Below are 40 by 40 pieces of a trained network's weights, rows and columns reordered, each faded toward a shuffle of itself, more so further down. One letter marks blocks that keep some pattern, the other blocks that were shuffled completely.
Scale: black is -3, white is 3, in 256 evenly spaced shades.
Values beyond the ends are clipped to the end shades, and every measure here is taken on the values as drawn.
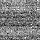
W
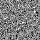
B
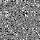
W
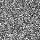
B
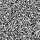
B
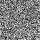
B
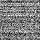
W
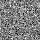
B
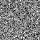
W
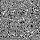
W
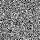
B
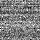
W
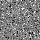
B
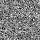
B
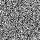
B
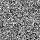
B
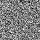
B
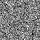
B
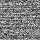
W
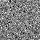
B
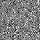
W
